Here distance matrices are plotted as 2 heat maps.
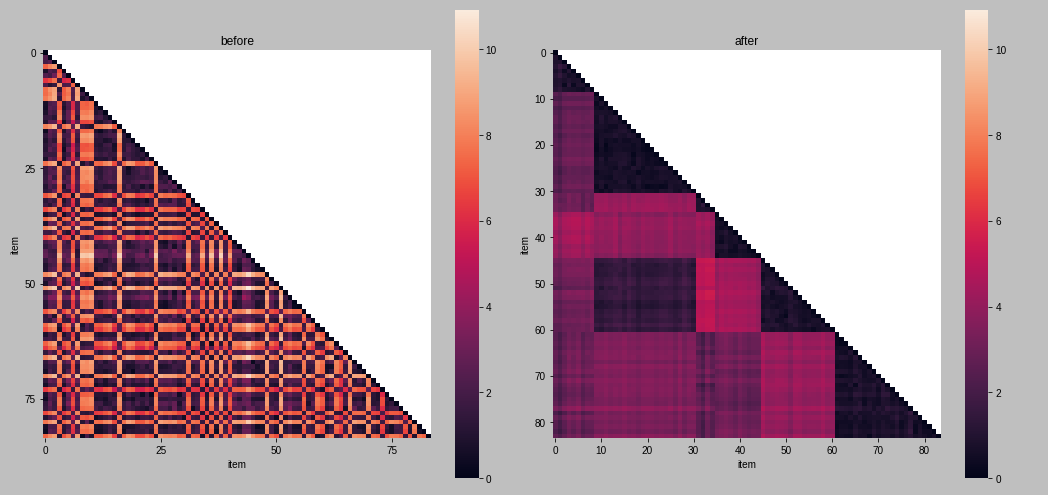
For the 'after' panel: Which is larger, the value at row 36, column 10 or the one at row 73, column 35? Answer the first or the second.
the first
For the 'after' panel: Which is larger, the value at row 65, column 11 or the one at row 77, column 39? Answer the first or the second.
the first
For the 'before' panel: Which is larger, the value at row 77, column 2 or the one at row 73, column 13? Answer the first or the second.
the second
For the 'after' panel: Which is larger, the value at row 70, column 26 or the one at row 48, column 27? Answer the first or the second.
the first
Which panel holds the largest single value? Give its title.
before
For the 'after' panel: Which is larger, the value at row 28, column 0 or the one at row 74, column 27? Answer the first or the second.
the second
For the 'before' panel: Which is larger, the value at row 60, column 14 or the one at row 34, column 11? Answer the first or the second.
the first
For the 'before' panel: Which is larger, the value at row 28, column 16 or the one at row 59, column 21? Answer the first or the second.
the first
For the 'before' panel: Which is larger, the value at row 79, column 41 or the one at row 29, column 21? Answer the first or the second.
the first
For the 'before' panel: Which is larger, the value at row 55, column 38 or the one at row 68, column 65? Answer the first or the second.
the first
